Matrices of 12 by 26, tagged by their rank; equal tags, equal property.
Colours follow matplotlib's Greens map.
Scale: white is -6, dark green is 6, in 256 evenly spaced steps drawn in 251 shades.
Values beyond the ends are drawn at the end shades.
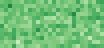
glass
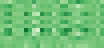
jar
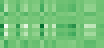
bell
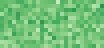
glass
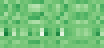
jar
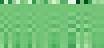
bell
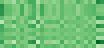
jar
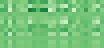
jar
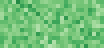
glass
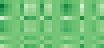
bell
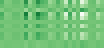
bell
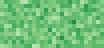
glass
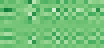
jar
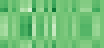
bell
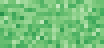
glass
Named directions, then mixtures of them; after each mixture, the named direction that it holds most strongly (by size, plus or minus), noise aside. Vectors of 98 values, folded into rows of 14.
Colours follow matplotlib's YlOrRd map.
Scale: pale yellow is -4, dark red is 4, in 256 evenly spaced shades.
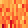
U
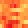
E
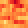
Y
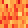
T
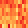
U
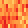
T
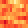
Y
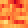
Y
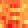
E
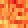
Y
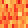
T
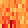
U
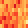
T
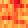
Y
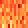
U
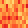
T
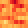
Y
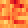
Y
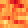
Y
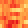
E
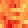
E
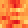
E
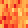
T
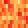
T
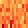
U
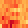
E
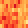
E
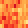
E
